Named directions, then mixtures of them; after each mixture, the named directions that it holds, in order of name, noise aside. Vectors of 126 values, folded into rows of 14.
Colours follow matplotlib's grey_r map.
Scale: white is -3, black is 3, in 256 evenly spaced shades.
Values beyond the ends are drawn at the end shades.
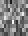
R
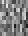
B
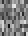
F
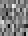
B, F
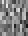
B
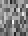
B, R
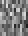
B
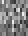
B, R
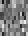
B, F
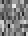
F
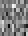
B, F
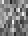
B, R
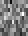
R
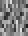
B, R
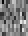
B, F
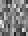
F, R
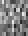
B, R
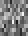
R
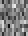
F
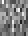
B, R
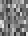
F, R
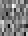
B, F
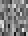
F, R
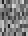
F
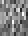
B, R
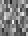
R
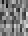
B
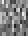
B, R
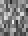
R
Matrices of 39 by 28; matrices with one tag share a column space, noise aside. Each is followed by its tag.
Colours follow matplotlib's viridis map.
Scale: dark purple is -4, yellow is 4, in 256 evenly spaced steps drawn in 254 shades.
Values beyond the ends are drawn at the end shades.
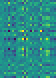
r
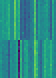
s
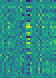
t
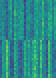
s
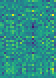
t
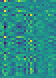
t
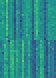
s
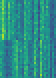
s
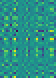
r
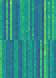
s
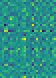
r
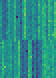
s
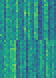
s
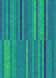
s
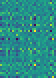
r
